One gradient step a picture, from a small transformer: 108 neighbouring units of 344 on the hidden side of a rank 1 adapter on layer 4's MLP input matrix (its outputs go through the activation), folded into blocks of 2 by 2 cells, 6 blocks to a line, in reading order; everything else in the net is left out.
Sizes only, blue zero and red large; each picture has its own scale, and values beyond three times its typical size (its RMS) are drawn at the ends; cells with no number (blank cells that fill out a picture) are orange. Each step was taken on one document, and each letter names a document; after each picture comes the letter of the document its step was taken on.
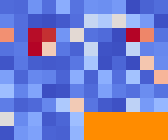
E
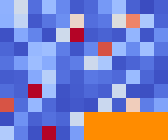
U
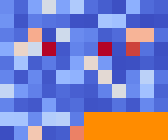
E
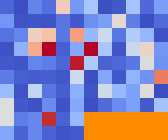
E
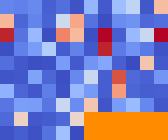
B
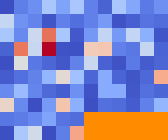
E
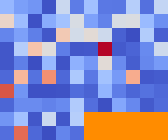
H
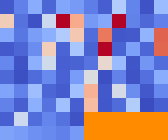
B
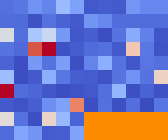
E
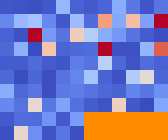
H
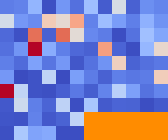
H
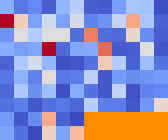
U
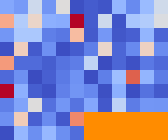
H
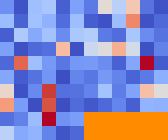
U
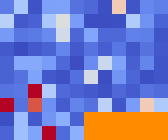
U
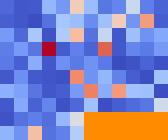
B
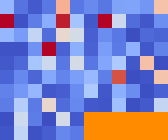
B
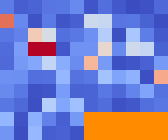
E
